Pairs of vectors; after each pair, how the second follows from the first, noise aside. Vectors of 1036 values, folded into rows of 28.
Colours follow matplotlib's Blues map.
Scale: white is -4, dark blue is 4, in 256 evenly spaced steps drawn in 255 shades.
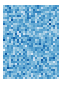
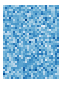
shuffled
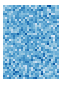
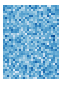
negated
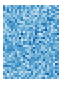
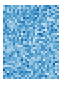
negated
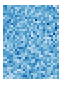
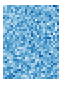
negated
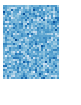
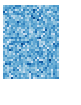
shuffled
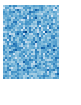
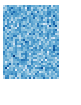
shuffled
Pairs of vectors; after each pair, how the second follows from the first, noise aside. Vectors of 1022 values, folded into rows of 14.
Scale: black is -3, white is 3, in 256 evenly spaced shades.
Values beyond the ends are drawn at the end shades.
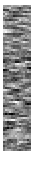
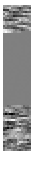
partly zeroed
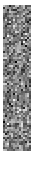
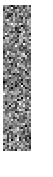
shuffled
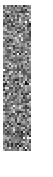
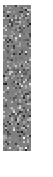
partly zeroed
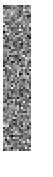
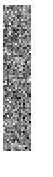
shuffled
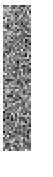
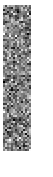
shuffled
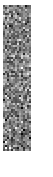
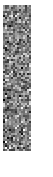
sign-scrambled
